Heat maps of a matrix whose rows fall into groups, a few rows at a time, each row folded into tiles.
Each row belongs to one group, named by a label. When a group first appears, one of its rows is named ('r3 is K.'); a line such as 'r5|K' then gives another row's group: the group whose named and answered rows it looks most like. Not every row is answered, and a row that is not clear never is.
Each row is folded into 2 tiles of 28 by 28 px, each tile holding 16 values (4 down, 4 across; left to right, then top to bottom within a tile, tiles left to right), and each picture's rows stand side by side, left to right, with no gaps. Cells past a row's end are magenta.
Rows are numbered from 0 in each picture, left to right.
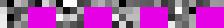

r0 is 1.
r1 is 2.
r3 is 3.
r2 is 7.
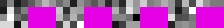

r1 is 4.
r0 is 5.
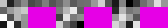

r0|7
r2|5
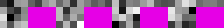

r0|1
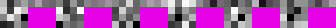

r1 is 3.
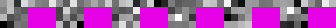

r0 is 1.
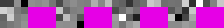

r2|5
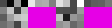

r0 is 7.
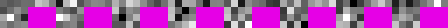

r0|5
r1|2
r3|1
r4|4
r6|5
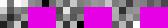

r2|4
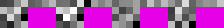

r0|3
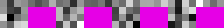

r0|1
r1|4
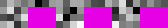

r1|1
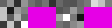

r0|4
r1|5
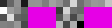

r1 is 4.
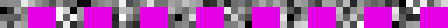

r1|7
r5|1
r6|4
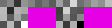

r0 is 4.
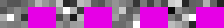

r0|5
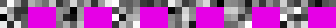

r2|7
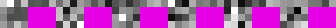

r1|4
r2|5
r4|5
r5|1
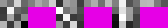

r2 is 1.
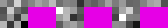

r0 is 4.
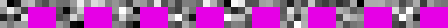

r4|2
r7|3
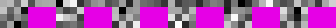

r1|2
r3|7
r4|5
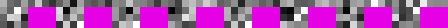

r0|3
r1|4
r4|4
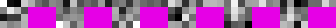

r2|4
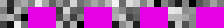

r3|7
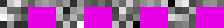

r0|2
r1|4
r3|2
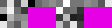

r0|3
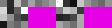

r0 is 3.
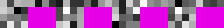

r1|5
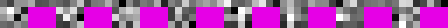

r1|3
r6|2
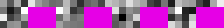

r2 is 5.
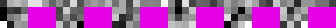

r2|1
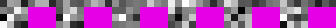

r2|5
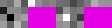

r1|5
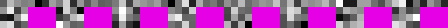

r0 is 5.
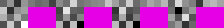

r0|4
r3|2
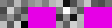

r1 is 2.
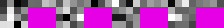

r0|5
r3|2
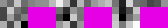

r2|1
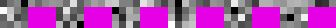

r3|1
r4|2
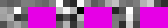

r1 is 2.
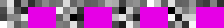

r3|7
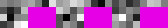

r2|5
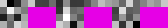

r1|5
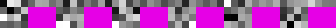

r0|2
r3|4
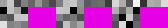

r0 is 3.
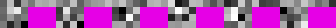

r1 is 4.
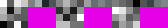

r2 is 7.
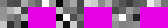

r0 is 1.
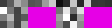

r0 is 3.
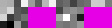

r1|5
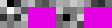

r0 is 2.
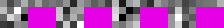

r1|4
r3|5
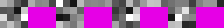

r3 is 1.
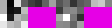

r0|1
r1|5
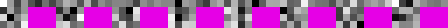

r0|7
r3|1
